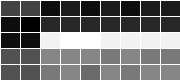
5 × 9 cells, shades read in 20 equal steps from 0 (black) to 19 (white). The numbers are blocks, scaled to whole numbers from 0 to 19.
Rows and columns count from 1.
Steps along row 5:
same up up down up down up same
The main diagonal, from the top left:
5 0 18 10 8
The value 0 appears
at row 2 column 2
